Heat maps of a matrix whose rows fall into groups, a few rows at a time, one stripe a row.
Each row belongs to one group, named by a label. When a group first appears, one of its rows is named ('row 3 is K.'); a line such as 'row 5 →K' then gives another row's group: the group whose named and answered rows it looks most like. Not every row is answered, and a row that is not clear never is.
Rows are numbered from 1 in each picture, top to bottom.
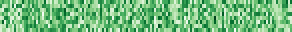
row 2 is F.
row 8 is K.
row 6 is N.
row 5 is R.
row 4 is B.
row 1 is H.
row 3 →R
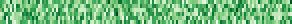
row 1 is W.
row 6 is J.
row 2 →F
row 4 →R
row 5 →H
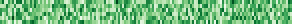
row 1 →N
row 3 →B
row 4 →F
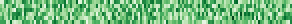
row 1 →R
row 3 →J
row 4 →N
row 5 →N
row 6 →W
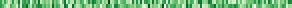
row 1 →B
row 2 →W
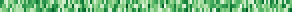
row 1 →H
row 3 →K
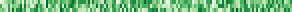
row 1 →K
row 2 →K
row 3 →N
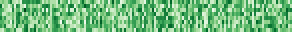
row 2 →F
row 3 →B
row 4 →F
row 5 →B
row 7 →B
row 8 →R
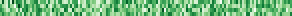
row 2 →J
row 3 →W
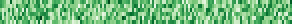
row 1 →W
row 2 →B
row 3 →K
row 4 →H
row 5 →J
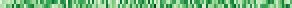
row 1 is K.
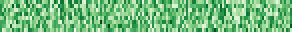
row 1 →J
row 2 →F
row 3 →J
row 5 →K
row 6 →B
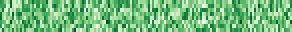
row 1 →W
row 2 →W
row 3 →H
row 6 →W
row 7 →J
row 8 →N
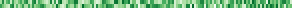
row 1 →N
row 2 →H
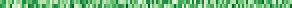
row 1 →H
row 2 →W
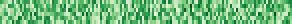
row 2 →K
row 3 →K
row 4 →R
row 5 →J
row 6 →F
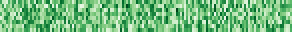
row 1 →J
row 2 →N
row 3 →R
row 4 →J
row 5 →R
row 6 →F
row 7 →K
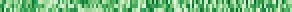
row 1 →H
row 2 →H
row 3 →N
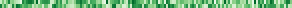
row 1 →H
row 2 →B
